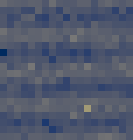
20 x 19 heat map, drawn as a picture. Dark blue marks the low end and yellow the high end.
Stripes running across repeat 4 times from top to bottom. The distribution is heavy-tailed on both sides. Overall the values sit about 30% of the way up the scale. There is no overall slope.
